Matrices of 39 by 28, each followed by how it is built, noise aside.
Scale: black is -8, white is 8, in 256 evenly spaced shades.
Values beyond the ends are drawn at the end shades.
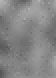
smooth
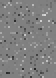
sparse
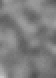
smooth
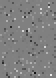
sparse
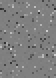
sparse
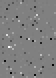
sparse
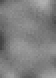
smooth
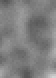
smooth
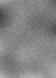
smooth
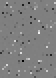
sparse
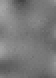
smooth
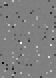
sparse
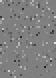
sparse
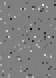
sparse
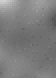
smooth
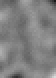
smooth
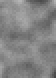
smooth
